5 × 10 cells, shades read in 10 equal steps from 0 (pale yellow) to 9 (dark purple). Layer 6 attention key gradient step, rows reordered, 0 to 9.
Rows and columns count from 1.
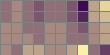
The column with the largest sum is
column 8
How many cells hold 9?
1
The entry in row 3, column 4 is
5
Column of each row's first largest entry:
8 8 8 4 10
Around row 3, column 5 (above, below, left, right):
5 4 5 4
